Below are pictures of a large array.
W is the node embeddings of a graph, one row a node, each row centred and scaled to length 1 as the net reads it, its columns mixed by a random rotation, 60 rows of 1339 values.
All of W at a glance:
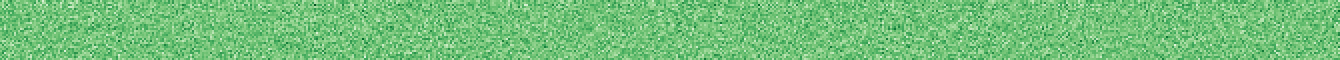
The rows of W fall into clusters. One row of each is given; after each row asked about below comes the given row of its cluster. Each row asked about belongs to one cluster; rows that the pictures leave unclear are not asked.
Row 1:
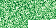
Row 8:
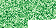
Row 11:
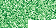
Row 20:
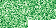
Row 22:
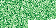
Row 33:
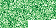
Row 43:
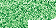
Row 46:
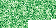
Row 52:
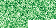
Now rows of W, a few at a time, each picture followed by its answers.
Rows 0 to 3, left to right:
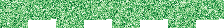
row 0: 46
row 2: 33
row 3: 46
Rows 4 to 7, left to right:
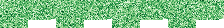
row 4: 8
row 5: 8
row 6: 46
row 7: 43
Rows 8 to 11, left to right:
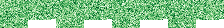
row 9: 52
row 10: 33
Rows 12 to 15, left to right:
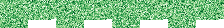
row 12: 43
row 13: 1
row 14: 11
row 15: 20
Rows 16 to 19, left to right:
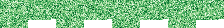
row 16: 46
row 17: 33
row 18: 20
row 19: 1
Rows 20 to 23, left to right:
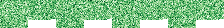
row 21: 43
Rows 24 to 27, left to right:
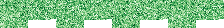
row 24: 52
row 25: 1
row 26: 22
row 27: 52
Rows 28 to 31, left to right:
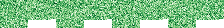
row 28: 20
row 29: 52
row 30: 22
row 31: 8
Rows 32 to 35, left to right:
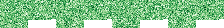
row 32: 1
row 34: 43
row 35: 33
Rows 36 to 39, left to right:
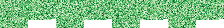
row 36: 8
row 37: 20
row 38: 11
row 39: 11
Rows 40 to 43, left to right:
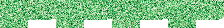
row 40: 20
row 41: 46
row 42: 1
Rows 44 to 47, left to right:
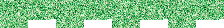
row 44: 52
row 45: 33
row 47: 33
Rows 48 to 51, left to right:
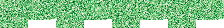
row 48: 8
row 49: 1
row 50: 11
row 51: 22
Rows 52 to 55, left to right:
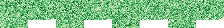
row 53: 1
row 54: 8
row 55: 43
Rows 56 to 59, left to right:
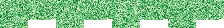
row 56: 8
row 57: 22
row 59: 43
